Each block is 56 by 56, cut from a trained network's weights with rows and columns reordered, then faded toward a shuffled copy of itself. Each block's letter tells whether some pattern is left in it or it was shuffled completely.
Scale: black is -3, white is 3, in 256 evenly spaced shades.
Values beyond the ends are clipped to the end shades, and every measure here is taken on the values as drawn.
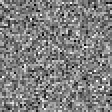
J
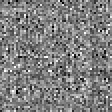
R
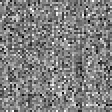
R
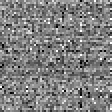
R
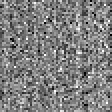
R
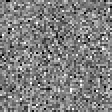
J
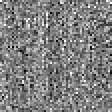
R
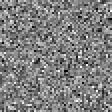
J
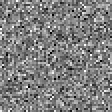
J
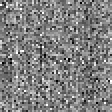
R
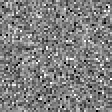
J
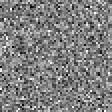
R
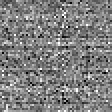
R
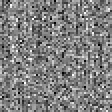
R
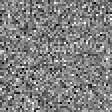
J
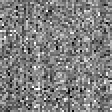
R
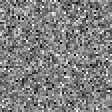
J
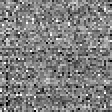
R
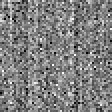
R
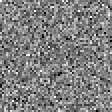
J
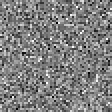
J
